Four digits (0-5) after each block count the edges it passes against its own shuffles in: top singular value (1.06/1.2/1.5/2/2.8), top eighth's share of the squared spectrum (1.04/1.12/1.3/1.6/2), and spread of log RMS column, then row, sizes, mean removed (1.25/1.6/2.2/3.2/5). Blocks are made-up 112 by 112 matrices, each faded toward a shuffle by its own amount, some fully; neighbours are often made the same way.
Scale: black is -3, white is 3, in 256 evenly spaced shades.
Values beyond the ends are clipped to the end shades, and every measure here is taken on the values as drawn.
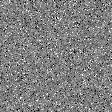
0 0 0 0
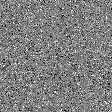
1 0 0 0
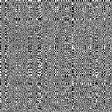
5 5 4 3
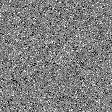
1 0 0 0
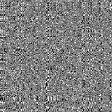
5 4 3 2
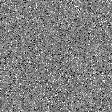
2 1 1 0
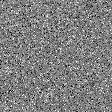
0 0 0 0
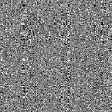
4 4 3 2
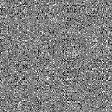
4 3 3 2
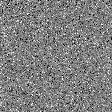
2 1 0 0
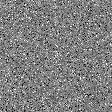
1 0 0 0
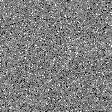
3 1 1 0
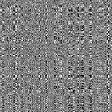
5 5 4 3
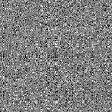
4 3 2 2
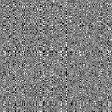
5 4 4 3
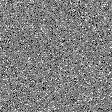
1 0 0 0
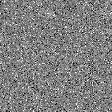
3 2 1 0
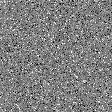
1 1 0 0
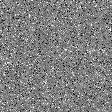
0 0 0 0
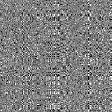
5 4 3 3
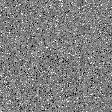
2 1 0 0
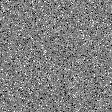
0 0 0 0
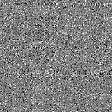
3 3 1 2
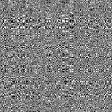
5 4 3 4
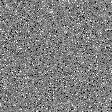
1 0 0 0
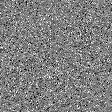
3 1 0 0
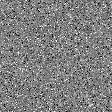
2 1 0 0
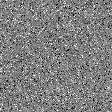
2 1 0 0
